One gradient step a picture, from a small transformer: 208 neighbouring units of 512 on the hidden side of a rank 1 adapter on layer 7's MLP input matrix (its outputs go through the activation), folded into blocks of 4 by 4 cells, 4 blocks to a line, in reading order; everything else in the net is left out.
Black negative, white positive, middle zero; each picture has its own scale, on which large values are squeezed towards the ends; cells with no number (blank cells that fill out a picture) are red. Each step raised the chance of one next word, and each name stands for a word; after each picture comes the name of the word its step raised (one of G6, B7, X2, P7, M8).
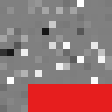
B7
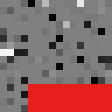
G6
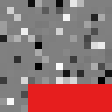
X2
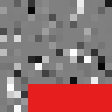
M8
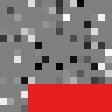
M8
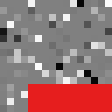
B7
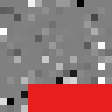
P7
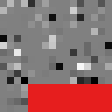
M8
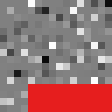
B7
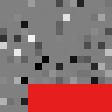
M8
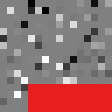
X2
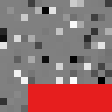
X2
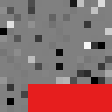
G6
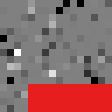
M8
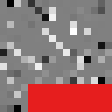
P7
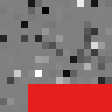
X2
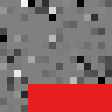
X2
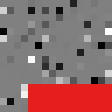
G6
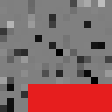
G6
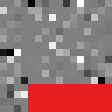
P7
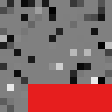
M8
